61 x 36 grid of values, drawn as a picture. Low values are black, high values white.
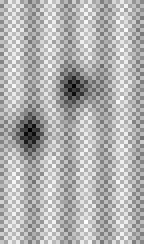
Slope: none. Dips: two. Seam: none. Ninth with the lowest average: middle left. Average level on the scale: 70%. Stripes: upright, repeating 4 times.
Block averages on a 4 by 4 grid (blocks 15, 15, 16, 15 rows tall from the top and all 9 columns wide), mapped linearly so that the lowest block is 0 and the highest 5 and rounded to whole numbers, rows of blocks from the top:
5 5 5 5 / 4 2 0 5 / 1 3 5 5 / 5 5 5 5
